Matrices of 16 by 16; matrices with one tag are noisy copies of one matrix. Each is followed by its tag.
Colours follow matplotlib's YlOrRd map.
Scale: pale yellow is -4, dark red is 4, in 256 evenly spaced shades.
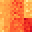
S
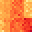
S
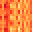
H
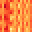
H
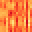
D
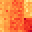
S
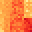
S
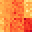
S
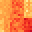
S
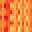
H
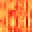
D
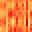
D
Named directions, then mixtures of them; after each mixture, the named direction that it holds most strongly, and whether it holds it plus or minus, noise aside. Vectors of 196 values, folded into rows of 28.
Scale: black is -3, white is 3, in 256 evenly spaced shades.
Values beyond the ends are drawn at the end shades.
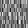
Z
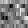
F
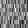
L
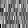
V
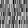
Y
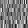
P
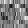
F, plus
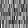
Y, plus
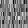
Y, plus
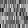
V, plus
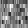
F, minus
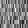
L, plus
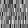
Y, minus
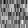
F, minus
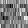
F, plus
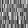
Z, plus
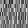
Z, minus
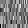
V, plus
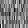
V, plus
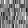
Y, plus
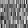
P, plus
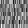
Y, plus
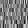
P, minus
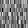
Z, plus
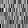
V, plus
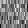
L, plus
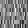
L, plus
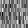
Z, minus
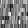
Y, minus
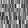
Z, minus
